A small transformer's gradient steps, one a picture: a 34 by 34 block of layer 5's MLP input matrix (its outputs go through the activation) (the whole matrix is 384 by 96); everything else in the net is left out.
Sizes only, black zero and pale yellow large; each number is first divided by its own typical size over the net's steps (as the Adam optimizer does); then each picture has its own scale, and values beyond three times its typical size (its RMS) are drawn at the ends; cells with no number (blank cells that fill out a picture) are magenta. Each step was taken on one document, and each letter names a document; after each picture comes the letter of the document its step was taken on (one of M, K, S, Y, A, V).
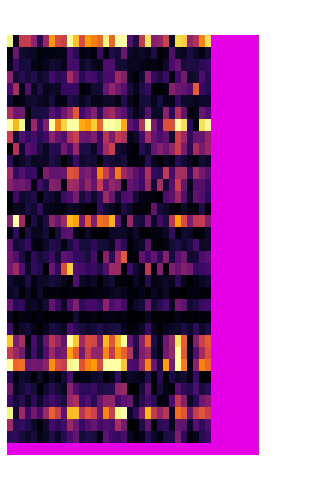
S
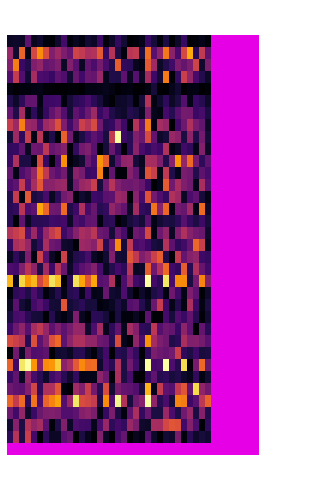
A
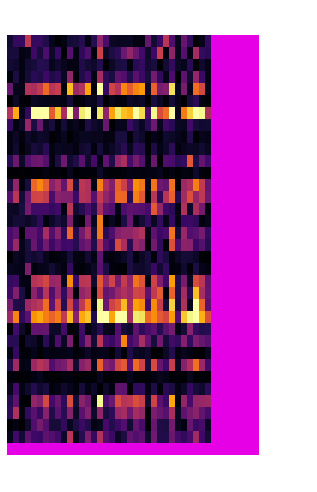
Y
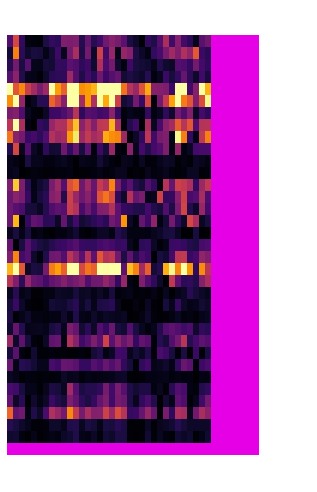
S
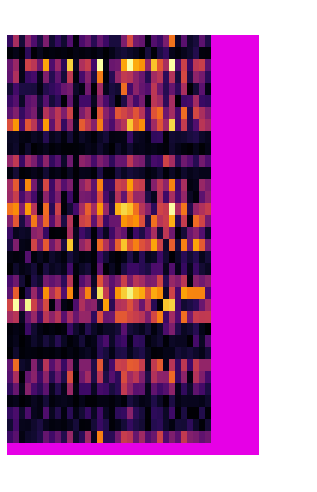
Y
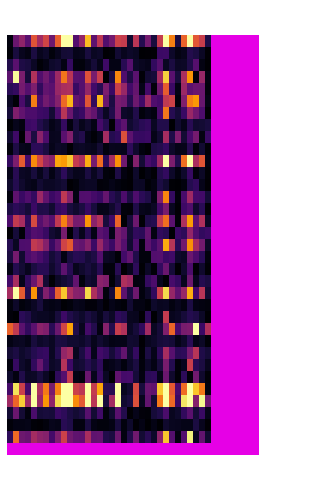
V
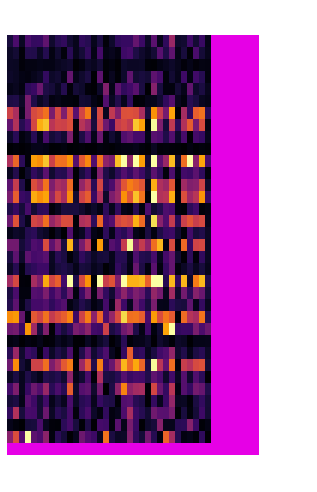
Y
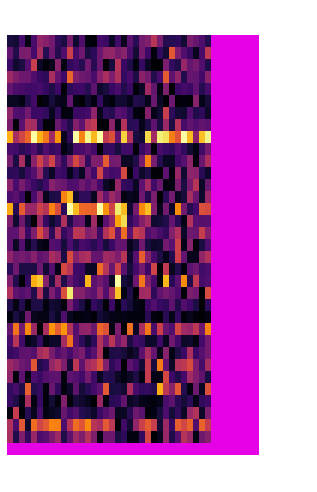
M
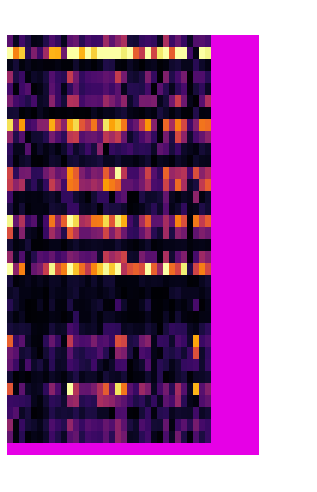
S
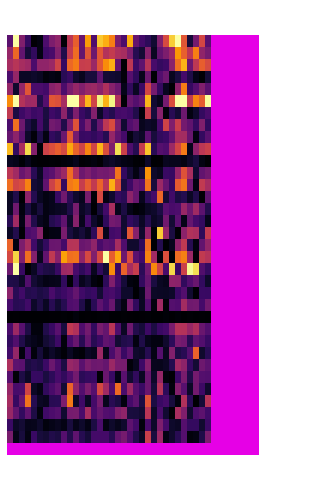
S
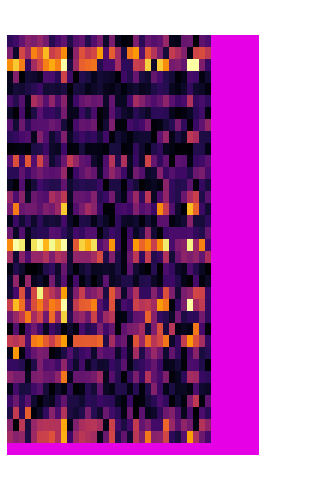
A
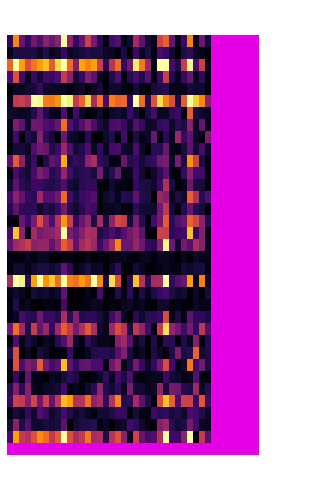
V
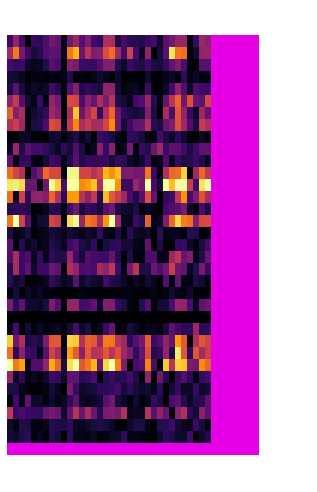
S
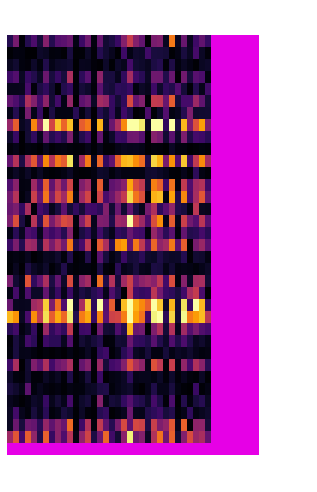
Y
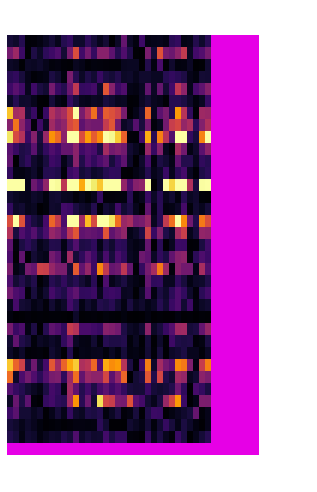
S
